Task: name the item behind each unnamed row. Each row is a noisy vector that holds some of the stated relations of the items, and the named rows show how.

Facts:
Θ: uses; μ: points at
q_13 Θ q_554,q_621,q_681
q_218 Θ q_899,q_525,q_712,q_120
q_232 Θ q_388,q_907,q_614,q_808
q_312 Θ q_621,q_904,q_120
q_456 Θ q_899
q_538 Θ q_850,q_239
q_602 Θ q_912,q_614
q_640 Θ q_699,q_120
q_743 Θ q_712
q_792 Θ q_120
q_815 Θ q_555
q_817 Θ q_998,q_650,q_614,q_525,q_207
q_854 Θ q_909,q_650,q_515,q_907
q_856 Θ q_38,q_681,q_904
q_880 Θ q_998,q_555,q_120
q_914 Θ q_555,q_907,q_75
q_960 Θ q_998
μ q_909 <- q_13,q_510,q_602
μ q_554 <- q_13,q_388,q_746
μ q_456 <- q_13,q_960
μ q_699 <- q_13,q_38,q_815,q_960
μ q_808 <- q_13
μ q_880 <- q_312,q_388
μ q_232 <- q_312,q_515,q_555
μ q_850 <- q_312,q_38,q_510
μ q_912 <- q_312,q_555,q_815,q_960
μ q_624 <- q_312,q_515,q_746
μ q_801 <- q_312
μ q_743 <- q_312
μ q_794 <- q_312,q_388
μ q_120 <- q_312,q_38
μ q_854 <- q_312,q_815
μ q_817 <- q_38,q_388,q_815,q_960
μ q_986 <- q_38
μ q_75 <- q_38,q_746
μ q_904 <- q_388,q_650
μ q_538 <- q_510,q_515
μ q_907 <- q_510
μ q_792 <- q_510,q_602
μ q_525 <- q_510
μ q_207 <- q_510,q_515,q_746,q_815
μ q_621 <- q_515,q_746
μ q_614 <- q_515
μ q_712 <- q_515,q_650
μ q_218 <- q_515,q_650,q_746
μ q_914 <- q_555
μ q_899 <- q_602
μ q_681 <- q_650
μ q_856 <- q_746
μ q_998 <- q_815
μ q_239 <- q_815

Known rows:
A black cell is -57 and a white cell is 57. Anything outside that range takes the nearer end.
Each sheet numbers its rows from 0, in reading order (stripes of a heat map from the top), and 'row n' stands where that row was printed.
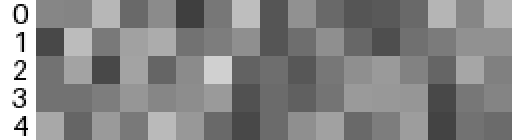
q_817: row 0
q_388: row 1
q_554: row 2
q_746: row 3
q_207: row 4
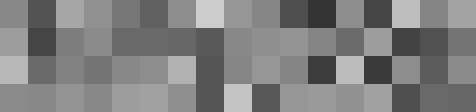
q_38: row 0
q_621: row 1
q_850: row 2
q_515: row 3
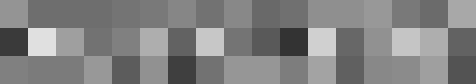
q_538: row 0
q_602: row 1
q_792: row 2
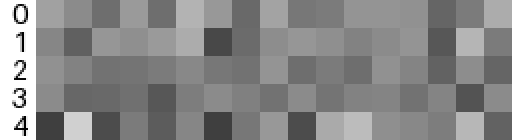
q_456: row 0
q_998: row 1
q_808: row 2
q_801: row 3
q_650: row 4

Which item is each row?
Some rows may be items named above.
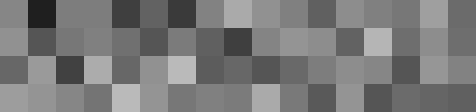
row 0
q_986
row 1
q_856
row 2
q_554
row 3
q_854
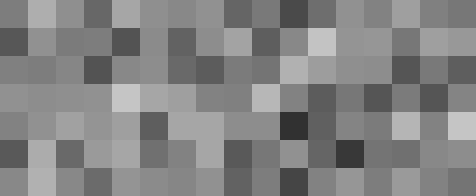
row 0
q_510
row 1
q_712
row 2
q_218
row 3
q_312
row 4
q_960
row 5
q_388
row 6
q_510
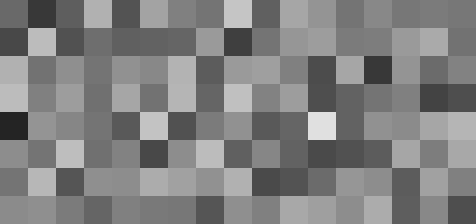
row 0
q_232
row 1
q_904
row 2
q_850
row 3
q_614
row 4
q_899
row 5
q_817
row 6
q_13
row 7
q_218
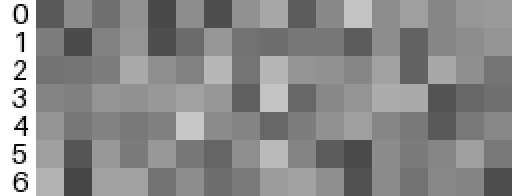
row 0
q_712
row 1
q_75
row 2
q_555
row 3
q_515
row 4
q_743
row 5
q_699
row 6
q_120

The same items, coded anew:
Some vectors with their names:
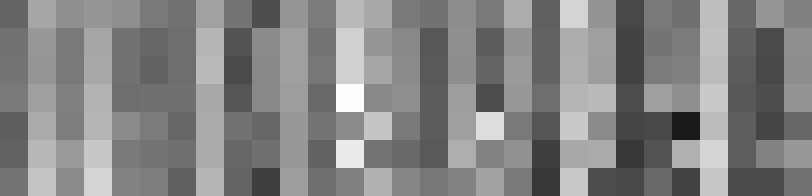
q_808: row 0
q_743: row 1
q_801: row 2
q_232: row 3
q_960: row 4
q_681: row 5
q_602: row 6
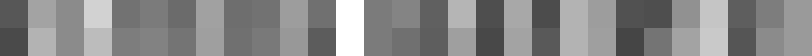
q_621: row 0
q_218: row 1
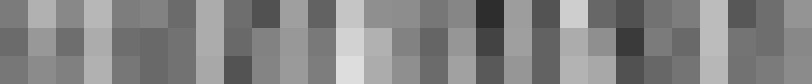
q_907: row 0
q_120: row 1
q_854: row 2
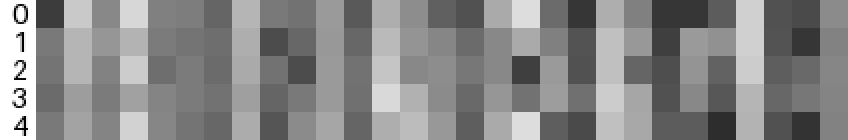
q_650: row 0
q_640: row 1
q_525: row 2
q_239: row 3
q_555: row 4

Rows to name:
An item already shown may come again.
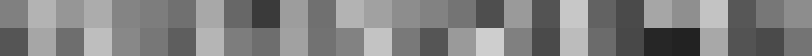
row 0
q_899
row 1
q_38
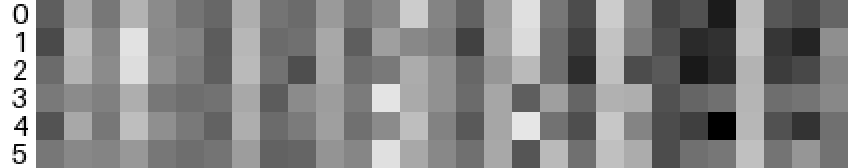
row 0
q_960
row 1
q_515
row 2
q_510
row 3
q_854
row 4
q_815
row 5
q_699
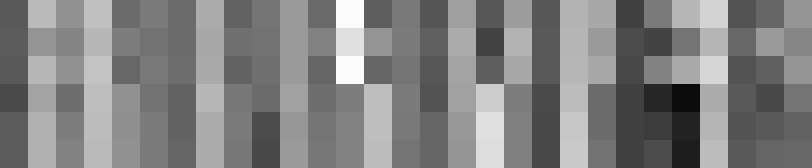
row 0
q_712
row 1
q_75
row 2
q_712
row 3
q_38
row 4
q_13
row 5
q_13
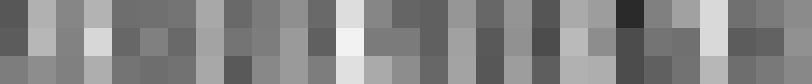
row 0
q_904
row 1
q_614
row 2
q_854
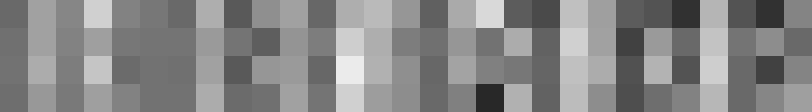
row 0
q_555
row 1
q_456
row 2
q_914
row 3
q_850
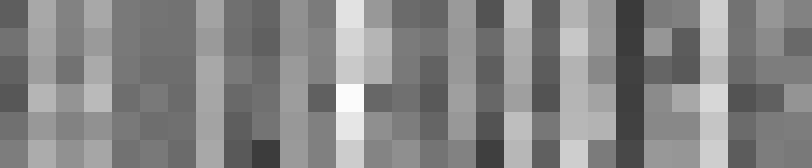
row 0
q_554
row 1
q_456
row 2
q_986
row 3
q_712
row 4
q_817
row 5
q_909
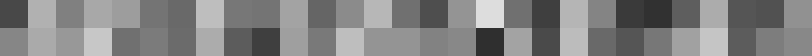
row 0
q_388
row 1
q_792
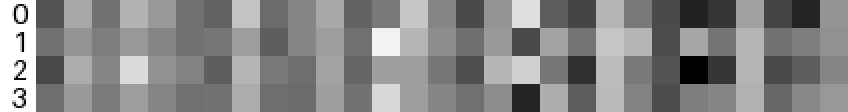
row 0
q_312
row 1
q_912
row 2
q_746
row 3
q_850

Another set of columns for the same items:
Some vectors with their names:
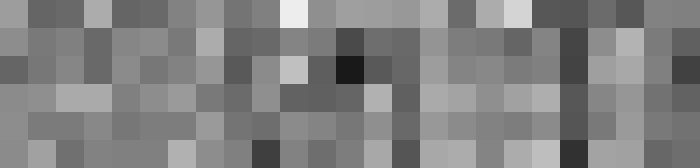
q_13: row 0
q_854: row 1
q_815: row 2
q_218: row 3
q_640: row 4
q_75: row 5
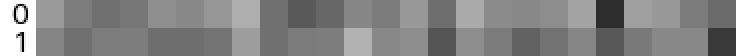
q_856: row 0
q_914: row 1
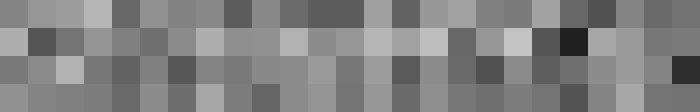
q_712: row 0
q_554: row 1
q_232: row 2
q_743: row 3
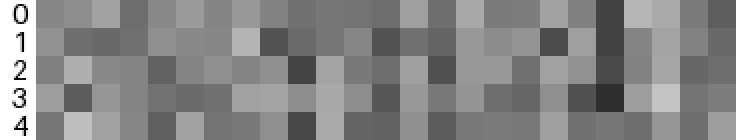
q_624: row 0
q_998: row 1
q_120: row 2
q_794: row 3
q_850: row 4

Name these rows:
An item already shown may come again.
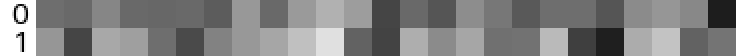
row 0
q_912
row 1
q_388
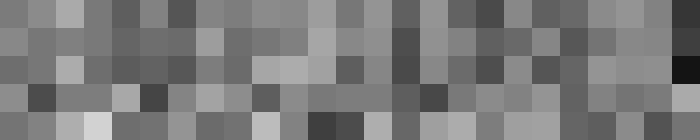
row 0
q_232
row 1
q_914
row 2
q_555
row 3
q_792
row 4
q_650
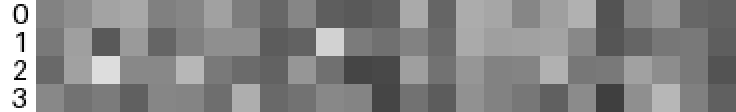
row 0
q_218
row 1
q_699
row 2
q_515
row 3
q_854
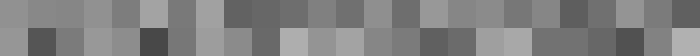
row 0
q_614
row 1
q_909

